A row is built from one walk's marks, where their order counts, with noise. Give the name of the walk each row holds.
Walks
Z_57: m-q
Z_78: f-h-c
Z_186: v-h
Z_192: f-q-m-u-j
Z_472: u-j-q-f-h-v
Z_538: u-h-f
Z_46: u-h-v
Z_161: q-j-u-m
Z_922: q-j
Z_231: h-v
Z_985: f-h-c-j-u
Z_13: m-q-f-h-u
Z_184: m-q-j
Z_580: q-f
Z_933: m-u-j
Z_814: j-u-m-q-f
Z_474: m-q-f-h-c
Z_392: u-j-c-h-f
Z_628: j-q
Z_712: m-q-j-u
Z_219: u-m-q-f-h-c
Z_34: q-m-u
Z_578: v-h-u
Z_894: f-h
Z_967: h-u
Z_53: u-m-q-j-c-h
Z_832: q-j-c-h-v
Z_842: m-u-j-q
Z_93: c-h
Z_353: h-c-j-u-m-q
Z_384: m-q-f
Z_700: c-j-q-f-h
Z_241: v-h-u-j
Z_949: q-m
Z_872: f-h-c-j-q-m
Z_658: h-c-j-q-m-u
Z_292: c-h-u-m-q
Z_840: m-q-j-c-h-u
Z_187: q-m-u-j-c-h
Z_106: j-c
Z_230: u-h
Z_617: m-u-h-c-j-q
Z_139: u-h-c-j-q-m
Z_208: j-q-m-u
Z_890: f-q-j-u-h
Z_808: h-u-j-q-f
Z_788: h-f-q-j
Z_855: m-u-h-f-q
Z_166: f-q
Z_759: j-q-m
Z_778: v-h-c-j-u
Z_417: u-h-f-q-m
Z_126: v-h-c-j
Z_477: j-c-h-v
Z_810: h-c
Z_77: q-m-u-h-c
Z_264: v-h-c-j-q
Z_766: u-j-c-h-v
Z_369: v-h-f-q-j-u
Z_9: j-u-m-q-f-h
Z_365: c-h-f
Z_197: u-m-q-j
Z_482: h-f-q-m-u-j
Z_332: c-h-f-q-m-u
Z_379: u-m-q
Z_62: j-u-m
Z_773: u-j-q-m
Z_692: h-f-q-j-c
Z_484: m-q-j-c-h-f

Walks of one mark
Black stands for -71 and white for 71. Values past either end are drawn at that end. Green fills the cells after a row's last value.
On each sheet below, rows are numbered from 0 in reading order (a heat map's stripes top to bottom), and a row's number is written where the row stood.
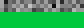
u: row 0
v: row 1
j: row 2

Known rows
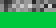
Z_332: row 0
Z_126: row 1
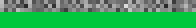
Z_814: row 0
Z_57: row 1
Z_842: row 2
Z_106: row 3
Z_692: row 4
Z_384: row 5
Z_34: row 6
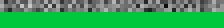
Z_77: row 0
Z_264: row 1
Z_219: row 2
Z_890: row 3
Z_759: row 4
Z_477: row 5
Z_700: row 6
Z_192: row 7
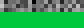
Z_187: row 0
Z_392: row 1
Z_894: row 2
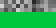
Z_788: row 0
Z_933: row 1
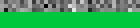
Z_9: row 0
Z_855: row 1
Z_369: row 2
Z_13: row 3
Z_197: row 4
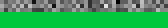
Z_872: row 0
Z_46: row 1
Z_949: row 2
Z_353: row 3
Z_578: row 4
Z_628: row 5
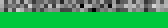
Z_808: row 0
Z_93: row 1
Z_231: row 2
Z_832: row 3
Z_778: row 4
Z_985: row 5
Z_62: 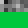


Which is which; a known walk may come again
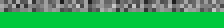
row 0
Z_474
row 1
Z_208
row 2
Z_810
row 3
Z_933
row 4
Z_93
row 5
Z_230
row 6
Z_241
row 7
Z_184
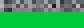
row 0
Z_617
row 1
Z_949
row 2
Z_379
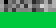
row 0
Z_538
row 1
Z_985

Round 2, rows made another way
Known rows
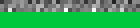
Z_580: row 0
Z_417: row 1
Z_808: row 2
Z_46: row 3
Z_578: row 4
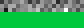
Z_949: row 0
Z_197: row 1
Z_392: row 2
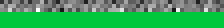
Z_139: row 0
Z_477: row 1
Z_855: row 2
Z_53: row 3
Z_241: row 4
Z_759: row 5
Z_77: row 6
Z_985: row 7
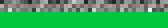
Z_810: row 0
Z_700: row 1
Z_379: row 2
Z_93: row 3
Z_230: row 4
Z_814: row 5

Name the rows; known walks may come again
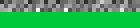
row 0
Z_197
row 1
Z_814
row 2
Z_808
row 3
Z_379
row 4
Z_46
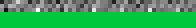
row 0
Z_842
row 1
Z_392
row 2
Z_840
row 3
Z_832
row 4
Z_369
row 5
Z_580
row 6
Z_384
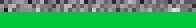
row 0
Z_949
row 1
Z_778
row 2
Z_773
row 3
Z_230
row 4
Z_57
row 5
Z_186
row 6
Z_126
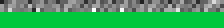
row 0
Z_106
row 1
Z_77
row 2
Z_922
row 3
Z_538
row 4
Z_231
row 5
Z_53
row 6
Z_241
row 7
Z_628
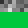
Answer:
Z_766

